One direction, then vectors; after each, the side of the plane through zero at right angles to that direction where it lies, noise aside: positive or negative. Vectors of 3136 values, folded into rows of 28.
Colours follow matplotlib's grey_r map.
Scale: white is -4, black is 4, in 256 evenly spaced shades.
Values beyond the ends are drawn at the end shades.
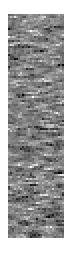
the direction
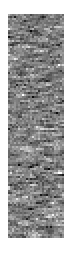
negative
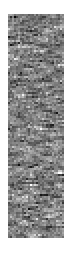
negative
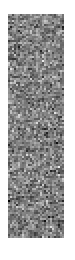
positive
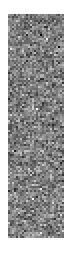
negative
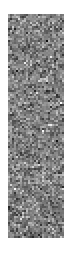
positive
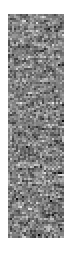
positive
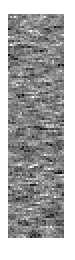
positive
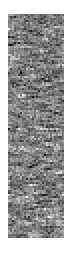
negative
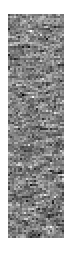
positive
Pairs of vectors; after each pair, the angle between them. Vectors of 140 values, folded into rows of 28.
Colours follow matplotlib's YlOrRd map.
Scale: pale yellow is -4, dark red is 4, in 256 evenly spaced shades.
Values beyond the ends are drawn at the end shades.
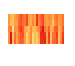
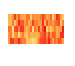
partly aligned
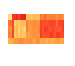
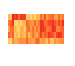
nearly parallel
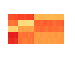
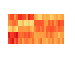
nearly parallel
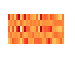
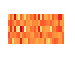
nearly opposite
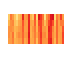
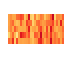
partly aligned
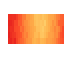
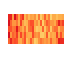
partly aligned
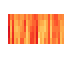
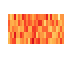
orthogonal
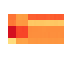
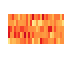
partly aligned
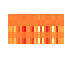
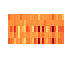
nearly opposite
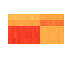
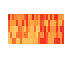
partly opposed
